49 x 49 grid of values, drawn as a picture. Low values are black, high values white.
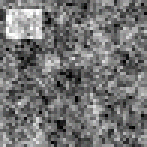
Neither half mirrors the other. In the top left lies a patch that is higher than the rest. The top left is the ninth with the highest average.
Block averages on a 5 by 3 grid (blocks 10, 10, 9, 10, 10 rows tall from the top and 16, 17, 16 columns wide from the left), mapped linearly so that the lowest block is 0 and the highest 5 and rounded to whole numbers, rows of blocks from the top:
5 1 1 | 1 1 2 | 1 0 1 | 0 1 1 | 3 0 1
